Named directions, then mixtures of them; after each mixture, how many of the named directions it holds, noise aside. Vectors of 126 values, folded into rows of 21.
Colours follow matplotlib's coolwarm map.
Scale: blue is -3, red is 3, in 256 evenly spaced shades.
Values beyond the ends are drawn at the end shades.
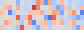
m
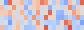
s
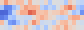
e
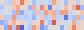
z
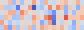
two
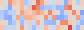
three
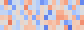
one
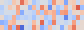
one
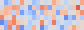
two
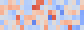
two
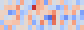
two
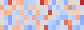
one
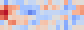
one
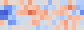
one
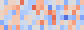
three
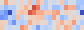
two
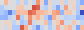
two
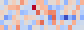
three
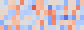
three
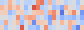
two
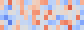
two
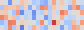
three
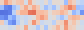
one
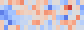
three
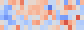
three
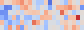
three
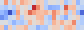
three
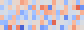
one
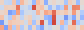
two
